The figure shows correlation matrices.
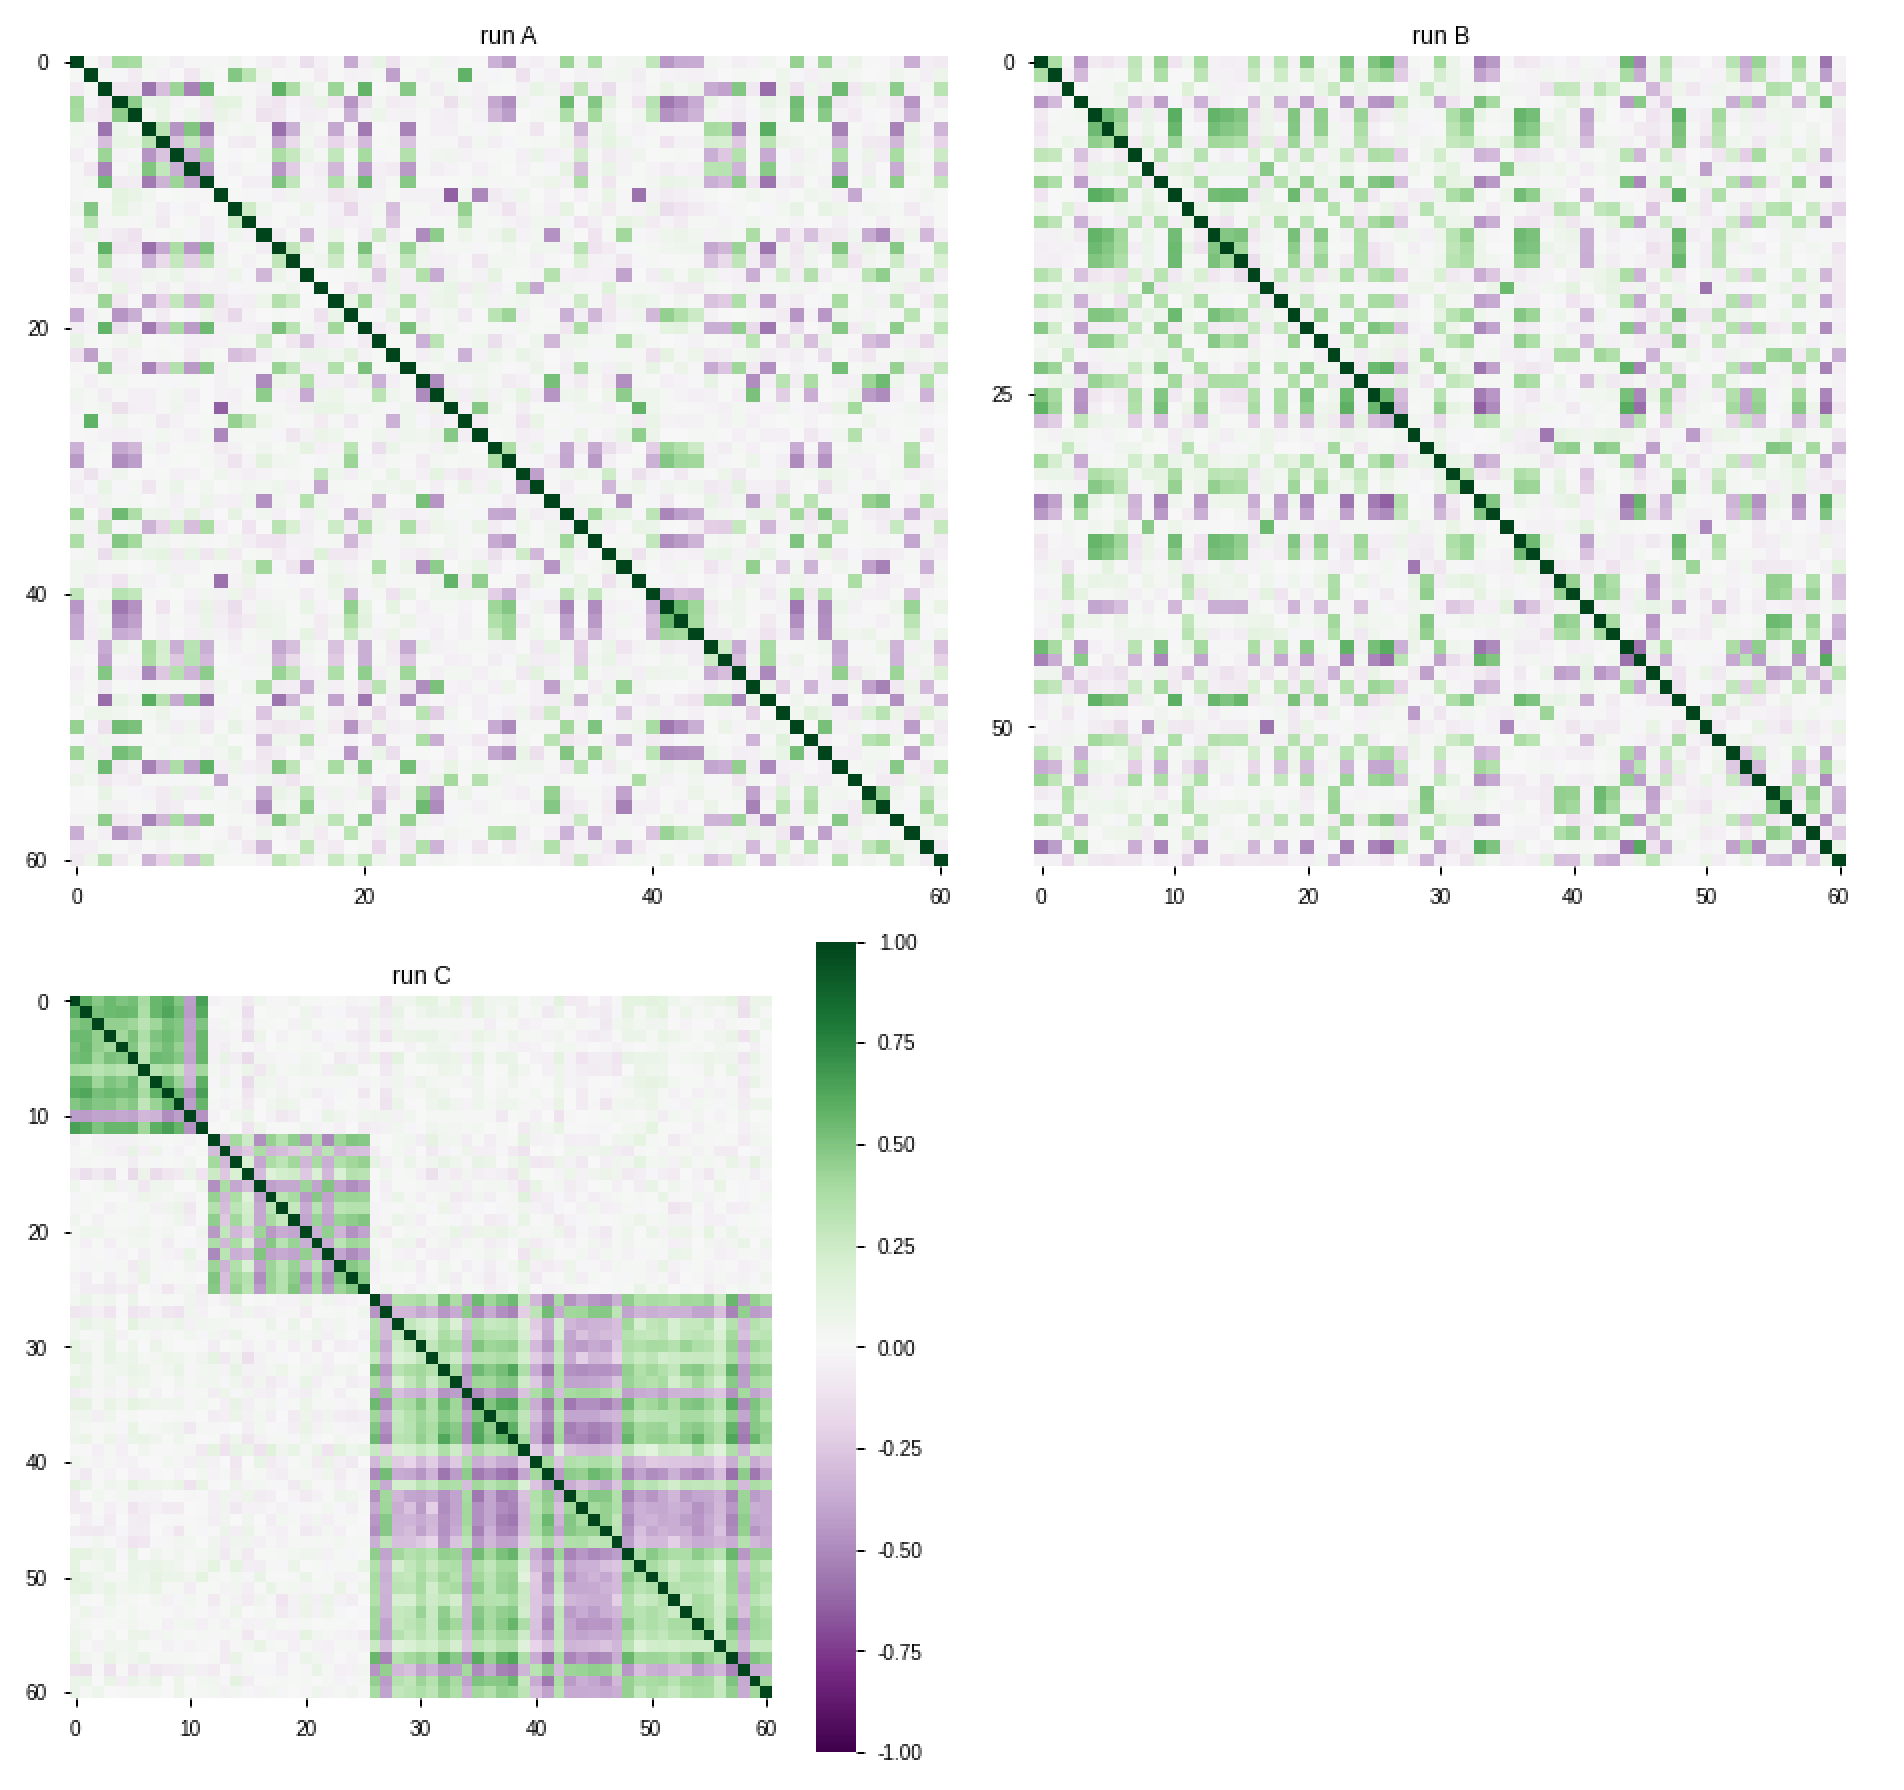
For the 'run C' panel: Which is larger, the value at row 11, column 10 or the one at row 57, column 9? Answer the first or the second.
the second
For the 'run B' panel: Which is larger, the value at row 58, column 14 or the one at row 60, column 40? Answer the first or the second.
the first
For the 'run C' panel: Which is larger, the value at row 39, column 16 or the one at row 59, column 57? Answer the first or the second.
the second
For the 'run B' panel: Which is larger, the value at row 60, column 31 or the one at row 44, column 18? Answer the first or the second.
the second
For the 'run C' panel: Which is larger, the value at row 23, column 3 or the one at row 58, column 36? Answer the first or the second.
the first
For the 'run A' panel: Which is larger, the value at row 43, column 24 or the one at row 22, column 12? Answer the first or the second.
the first
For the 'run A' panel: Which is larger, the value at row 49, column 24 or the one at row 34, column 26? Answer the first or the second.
the first
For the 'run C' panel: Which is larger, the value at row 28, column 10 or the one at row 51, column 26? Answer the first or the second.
the second
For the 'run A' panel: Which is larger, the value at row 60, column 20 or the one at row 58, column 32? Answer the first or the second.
the first
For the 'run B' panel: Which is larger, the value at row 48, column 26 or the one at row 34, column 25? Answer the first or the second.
the first
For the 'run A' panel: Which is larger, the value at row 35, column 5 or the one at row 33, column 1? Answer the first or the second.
the second
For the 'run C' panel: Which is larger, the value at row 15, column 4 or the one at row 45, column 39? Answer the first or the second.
the first
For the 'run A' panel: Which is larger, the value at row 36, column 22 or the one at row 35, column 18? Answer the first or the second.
the second
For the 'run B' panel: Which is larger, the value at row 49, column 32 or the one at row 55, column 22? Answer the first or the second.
the second
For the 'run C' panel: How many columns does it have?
61
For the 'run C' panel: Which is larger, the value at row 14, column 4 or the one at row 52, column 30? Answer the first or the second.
the second
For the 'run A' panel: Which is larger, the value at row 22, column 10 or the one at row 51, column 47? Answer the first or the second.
the first
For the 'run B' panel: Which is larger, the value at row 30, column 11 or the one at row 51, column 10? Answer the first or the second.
the second
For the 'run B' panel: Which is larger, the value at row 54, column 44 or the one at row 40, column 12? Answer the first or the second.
the first
